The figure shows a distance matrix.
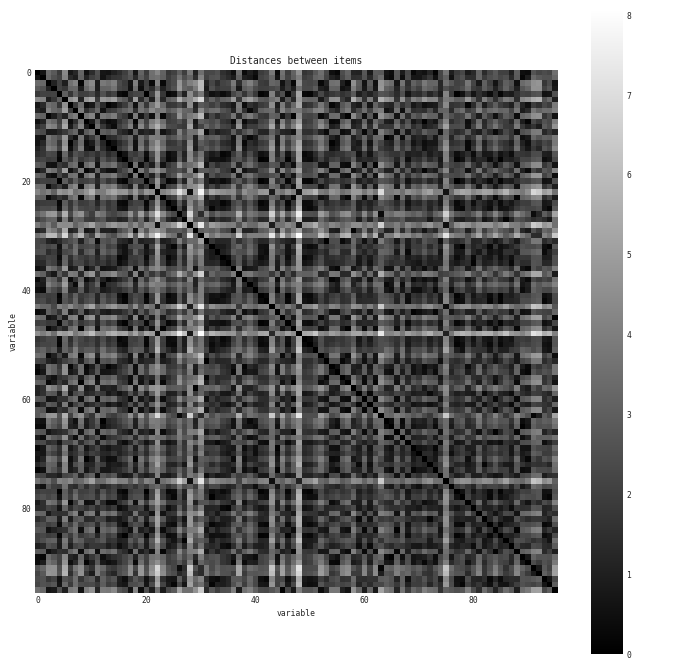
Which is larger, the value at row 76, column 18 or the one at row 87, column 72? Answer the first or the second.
the first
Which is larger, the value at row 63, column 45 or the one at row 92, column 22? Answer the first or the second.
the second
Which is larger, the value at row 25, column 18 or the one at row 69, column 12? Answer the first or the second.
the first
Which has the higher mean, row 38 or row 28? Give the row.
28
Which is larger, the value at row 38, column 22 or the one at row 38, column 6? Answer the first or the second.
the first
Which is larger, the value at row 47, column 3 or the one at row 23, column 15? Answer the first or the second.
the second
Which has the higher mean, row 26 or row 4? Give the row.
26
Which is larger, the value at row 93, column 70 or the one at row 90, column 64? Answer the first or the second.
the first
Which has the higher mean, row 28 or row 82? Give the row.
28
